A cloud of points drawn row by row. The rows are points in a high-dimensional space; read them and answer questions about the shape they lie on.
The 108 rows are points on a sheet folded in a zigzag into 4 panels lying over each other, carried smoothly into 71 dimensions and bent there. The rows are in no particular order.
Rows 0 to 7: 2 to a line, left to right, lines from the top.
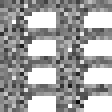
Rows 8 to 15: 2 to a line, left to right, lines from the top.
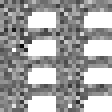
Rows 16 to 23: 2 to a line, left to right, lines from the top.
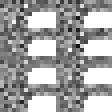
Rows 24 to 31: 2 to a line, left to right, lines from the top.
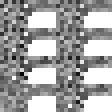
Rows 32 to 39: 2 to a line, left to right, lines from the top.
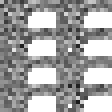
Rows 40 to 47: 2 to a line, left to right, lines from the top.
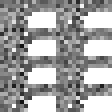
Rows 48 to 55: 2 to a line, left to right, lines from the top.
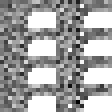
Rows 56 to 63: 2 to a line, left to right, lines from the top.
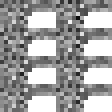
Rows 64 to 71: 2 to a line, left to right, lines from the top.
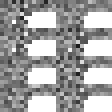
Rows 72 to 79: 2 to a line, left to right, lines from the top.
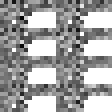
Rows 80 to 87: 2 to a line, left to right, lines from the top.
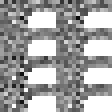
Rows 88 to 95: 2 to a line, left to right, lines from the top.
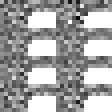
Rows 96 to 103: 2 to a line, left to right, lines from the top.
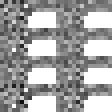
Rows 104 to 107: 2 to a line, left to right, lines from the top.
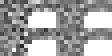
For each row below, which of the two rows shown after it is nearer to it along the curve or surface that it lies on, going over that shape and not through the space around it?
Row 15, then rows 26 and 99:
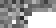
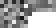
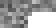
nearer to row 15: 99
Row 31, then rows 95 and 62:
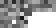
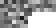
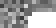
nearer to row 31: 95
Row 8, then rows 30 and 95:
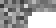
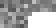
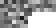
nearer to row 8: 95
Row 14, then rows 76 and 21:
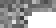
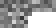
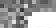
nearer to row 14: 21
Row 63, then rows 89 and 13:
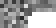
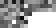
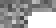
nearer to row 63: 89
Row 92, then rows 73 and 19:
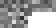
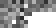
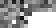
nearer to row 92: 73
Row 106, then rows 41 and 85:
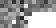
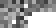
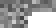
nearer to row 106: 41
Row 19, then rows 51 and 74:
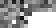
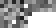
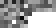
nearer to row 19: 51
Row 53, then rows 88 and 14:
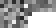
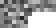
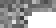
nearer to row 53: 88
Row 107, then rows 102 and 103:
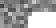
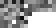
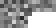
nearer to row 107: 103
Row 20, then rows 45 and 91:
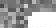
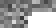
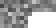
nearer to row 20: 45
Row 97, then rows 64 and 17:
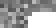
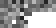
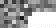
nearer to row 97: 64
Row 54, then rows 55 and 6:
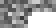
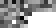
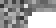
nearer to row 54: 6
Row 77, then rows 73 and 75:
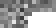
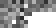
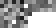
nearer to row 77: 73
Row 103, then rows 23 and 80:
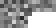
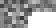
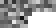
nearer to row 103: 23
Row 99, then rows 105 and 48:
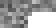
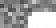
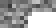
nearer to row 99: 48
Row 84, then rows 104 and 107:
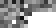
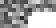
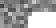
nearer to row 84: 104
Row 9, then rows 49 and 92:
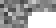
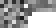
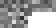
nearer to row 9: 92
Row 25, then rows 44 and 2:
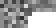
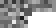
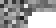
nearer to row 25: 44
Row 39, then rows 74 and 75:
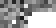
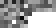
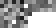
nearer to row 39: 75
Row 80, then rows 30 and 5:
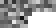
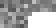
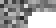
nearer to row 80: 5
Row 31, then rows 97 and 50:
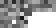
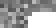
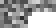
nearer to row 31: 50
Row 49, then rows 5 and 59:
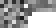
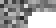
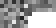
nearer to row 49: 5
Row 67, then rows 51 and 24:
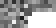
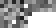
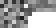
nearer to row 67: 51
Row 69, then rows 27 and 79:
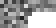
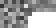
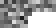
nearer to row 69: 79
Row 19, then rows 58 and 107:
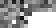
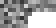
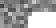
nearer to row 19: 58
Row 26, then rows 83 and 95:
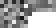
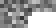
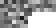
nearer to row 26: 95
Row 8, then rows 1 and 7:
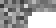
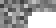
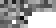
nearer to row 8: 1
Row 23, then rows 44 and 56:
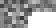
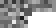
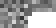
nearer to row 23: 44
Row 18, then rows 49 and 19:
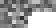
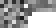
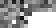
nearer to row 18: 19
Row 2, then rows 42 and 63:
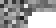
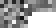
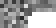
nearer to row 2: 42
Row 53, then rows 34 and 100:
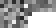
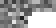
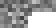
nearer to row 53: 34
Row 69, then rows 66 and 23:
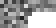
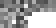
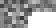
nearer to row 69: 23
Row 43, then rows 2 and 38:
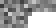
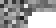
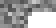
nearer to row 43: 38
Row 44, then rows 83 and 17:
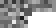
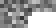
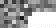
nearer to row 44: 83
